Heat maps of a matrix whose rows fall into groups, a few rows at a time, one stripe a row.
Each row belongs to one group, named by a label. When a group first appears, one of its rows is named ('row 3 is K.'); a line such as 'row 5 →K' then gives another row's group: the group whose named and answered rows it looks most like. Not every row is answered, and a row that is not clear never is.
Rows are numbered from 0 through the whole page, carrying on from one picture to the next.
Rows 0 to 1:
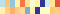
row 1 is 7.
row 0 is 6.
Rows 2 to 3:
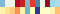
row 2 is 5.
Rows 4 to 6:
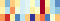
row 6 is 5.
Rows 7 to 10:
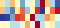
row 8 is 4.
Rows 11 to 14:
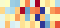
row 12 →4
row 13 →7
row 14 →6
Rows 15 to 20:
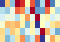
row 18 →7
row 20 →4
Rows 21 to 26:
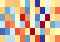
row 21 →7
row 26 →4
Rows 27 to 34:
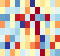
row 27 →5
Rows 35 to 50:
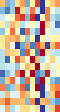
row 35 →4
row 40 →7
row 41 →5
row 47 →4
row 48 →6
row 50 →6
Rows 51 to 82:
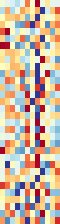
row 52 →6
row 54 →5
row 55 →5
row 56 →4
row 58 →7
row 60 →7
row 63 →4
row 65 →5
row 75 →6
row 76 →7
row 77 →5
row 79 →7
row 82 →4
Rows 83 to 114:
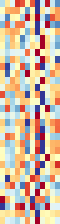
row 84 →7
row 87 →7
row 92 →4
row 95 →7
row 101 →4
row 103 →4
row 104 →4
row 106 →4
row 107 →7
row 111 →5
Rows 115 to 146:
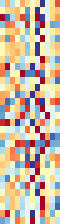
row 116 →7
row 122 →7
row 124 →5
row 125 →4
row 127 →7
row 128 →5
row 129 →4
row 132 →5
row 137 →7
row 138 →5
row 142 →7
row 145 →5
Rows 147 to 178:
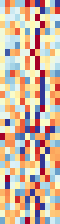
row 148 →6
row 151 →7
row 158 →4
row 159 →6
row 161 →6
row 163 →7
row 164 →4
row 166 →5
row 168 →5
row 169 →4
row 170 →6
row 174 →5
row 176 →4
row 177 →7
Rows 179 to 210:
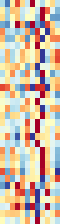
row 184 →4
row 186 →6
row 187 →6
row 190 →6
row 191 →5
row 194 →6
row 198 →5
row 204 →6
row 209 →7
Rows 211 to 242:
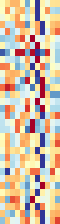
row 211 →7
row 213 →7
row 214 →4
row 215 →6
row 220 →5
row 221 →7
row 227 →6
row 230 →6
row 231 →6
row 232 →7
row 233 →6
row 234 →6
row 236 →7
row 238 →7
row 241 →4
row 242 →6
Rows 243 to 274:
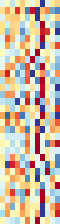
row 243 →6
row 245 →7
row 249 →6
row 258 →6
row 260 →7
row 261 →4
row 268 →7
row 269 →6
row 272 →6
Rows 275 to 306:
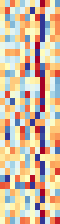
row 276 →5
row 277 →4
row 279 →6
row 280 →4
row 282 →7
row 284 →4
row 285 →4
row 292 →5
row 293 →4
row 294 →4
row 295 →6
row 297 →7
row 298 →4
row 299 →6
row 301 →5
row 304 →7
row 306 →6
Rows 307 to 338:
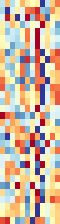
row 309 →5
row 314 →4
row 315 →5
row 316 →4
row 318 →5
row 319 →4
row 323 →5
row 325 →7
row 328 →4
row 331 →7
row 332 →6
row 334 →4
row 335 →4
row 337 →7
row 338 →5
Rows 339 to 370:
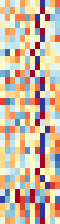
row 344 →6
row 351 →4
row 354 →6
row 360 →4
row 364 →4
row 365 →5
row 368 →4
